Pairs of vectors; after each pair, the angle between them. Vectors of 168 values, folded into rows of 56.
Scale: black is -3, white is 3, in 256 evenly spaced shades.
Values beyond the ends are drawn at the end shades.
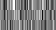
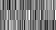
orthogonal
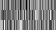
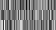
nearly parallel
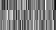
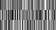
orthogonal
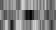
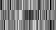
partly aligned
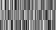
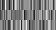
nearly opposite
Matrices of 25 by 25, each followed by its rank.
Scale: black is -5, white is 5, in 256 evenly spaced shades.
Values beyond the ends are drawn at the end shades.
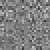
five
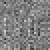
five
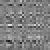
three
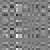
two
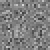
five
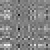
three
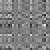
two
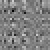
three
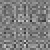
three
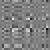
two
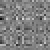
three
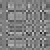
two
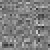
five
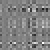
two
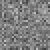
five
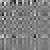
two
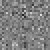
five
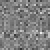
five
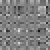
two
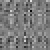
three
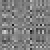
three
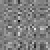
three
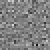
five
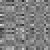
two
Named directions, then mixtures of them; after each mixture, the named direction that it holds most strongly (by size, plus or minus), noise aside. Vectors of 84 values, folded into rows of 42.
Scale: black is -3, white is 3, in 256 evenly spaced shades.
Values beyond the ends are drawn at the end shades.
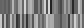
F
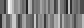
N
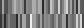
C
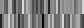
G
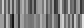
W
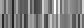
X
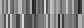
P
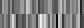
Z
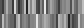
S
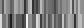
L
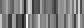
L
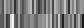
W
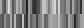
X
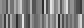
P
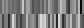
Z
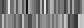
S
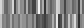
S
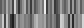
W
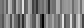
G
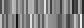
F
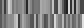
N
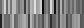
X
